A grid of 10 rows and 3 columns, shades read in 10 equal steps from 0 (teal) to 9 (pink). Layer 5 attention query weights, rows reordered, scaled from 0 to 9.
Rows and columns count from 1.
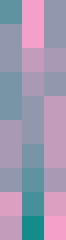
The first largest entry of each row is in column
2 2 2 2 3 3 3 3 1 3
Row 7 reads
6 4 7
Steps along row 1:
up down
